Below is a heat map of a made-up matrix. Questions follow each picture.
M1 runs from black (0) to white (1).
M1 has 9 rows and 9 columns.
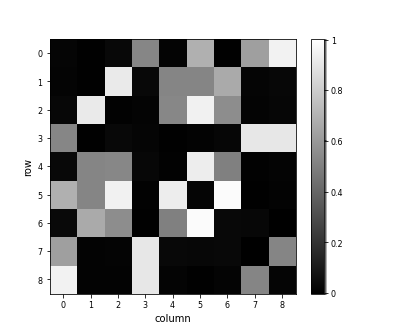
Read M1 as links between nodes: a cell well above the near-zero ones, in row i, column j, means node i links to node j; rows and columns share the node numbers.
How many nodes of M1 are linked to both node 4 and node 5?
3
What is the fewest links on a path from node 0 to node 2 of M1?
2
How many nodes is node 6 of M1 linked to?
4
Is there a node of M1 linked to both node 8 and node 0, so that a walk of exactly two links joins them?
yes
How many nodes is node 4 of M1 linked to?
4
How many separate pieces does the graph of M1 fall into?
1
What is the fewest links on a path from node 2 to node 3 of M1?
3
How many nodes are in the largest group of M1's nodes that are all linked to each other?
5
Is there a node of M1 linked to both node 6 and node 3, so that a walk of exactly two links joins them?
no
